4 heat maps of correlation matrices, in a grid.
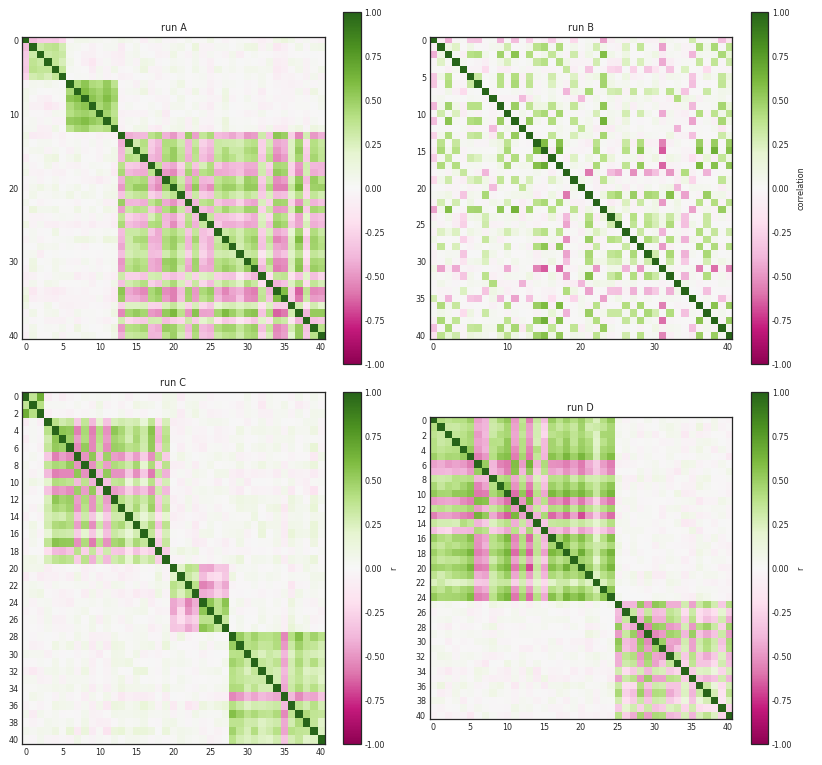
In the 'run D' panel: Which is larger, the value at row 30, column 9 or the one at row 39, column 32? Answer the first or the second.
the second
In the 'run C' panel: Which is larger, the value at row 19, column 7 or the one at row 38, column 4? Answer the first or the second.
the second
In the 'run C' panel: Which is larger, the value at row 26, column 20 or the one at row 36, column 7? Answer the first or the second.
the second
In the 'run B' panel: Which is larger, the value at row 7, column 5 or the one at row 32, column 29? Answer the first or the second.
the second
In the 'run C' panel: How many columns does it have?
41
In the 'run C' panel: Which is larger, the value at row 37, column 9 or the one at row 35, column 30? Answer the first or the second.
the first
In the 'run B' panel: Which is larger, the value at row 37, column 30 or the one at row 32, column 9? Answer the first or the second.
the first
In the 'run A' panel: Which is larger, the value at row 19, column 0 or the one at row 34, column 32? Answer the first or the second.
the second
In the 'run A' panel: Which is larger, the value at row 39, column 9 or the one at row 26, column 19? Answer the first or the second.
the second
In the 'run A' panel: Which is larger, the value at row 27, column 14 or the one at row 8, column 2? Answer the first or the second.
the first
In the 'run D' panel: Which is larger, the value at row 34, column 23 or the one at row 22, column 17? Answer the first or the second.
the second
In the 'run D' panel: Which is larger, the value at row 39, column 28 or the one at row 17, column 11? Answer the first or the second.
the first
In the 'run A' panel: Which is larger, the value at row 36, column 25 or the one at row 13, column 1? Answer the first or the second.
the second
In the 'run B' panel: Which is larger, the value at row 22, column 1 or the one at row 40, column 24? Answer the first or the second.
the first
